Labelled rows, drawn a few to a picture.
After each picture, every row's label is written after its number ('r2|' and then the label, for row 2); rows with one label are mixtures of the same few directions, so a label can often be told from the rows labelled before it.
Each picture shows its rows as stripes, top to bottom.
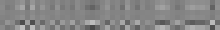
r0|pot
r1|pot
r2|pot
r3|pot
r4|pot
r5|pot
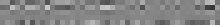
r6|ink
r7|ink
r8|ink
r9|pot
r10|pot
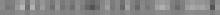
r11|pot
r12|pot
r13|pot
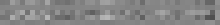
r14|ink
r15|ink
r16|pot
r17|ink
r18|ink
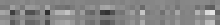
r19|pot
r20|ink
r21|ink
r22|ink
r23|ink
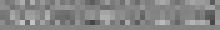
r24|pot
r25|ink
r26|ink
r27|ink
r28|pot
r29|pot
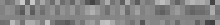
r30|pot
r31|pot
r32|pot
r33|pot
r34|ink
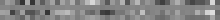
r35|pot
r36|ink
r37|ink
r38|pot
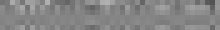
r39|ink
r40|pot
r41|pot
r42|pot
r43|pot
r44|pot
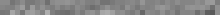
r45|ink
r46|pot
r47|ink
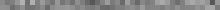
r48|pot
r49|ink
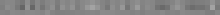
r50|pot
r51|pot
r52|ink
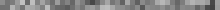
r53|pot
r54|ink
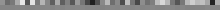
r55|pot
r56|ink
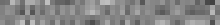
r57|ink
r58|pot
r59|pot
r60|pot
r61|pot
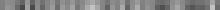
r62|pot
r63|pot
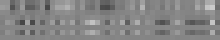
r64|ink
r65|ink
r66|ink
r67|pot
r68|pot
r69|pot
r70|pot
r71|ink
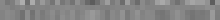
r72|pot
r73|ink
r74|pot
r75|pot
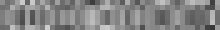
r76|pot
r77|ink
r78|pot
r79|pot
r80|pot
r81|ink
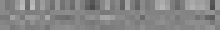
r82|pot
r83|pot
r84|ink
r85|ink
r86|pot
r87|ink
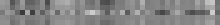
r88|ink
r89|ink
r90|pot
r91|ink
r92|ink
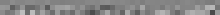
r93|ink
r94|ink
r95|pot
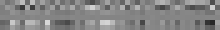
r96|pot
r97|pot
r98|ink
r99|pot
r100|ink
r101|ink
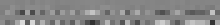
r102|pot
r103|ink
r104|pot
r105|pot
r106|pot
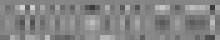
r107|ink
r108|pot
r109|pot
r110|pot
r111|pot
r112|pot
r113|pot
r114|ink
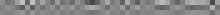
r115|pot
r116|pot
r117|pot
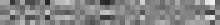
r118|ink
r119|pot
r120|ink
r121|ink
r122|pot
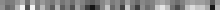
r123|pot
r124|pot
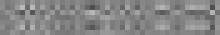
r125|pot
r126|pot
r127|pot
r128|ink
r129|pot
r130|pot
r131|ink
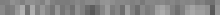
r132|ink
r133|pot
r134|pot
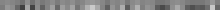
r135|pot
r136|pot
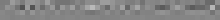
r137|ink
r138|pot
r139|pot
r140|ink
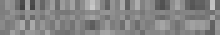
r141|pot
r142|pot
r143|ink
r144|pot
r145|pot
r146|pot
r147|ink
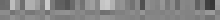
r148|ink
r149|ink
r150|ink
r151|ink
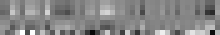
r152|ink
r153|ink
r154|ink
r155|ink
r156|ink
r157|ink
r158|pot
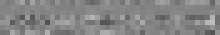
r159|pot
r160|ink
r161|pot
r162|pot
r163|ink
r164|pot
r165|ink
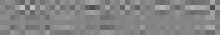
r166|pot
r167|pot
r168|pot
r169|ink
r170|pot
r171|ink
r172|ink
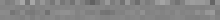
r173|pot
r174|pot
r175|ink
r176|pot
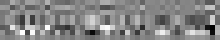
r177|ink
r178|ink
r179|ink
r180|pot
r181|pot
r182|ink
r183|pot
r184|pot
